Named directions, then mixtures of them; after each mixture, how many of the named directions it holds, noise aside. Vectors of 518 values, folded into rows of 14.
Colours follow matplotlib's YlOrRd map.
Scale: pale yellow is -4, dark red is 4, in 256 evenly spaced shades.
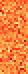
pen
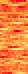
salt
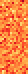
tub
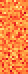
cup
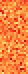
one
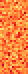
one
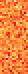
one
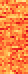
three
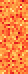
three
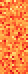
two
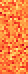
three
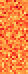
one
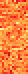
two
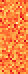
two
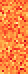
one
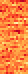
three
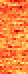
two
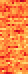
two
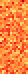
one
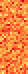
two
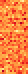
three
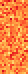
three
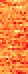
two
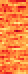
one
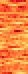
one
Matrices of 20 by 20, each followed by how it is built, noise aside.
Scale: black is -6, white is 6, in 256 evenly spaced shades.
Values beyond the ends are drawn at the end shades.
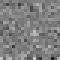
uneven rows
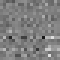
uneven rows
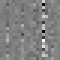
uneven columns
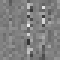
uneven columns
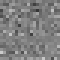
uneven rows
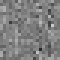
uneven columns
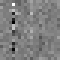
uneven columns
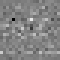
uneven rows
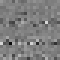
uneven rows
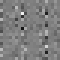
uneven columns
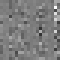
uneven columns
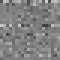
uneven rows
